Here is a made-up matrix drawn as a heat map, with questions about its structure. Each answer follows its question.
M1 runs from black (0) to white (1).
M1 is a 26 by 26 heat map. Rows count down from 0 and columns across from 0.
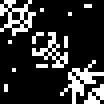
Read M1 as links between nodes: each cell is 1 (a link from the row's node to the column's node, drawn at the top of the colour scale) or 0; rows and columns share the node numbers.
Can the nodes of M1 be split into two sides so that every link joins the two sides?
no
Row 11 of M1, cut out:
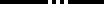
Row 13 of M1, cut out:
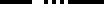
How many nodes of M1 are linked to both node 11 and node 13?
3
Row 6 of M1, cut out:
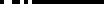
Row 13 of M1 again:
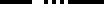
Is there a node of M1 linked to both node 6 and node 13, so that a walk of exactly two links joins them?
no
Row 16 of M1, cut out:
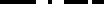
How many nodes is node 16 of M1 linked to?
7
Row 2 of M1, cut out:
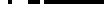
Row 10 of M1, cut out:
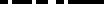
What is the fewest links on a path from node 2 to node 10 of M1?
1
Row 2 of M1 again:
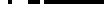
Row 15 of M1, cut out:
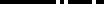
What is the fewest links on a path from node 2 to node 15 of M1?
3
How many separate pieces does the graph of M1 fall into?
1
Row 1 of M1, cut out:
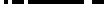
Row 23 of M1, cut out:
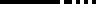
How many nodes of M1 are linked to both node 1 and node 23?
1
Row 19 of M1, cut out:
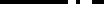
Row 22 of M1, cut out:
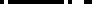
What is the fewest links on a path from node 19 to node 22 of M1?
1
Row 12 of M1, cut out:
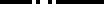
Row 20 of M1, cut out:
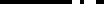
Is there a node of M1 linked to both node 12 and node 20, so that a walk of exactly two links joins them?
no
